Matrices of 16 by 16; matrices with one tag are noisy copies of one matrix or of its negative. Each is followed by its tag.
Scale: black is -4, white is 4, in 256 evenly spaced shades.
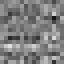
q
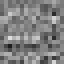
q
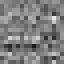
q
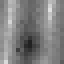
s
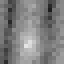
s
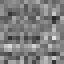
q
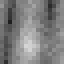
s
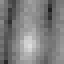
s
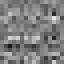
q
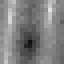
s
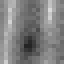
s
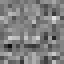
q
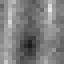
s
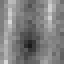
s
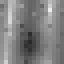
s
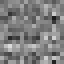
q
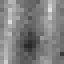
s
